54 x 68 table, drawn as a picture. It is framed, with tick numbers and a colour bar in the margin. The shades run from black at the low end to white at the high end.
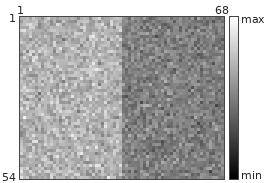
It is made of 1 by 2 panels. Panel 1,1: high, fine-grained. Panel 1,2: middling, fine-grained.
